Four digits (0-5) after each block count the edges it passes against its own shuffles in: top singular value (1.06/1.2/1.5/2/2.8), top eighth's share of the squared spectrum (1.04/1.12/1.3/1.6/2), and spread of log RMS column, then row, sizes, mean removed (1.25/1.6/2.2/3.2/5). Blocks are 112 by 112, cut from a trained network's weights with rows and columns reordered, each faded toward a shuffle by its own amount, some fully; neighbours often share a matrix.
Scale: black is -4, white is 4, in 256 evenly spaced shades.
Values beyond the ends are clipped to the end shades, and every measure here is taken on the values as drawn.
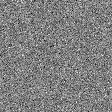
1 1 0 0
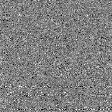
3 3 1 3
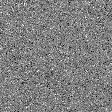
0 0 0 0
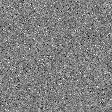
0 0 0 0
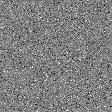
0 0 0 0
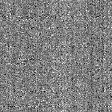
3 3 1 3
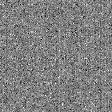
2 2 0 2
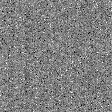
1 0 0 0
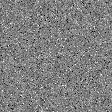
0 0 0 0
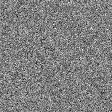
2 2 0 0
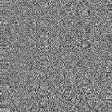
4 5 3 3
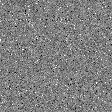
1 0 0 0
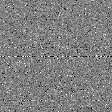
3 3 0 2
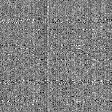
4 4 1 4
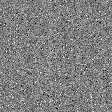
1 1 0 0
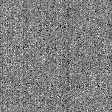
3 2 0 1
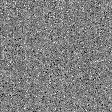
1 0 0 0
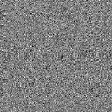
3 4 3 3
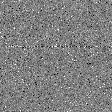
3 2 0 1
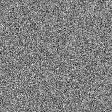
2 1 0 0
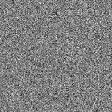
3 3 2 0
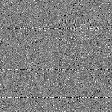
4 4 1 2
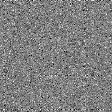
3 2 2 1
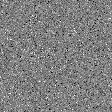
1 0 0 0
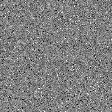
2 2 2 1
